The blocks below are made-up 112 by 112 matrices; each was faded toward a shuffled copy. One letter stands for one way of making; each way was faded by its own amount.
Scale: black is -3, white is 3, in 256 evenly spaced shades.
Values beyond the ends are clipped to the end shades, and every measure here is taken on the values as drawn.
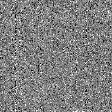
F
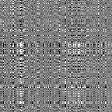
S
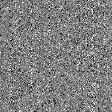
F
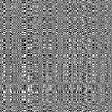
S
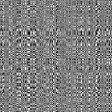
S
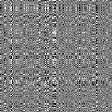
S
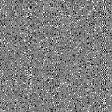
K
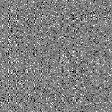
K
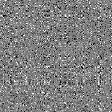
K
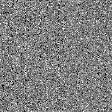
F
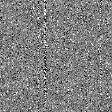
F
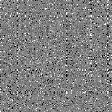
K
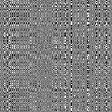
S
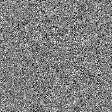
F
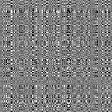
S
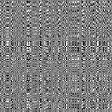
S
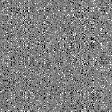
K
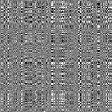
S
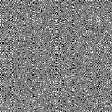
K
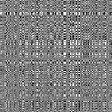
S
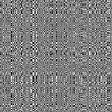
S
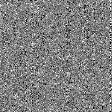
F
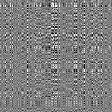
S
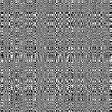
S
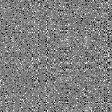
K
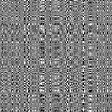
S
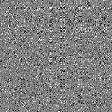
K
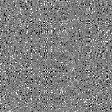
K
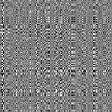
S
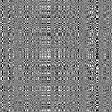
S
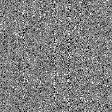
F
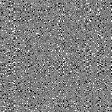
K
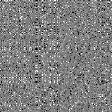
K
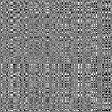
S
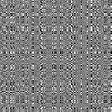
S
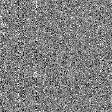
F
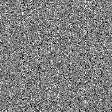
F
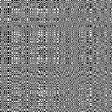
S
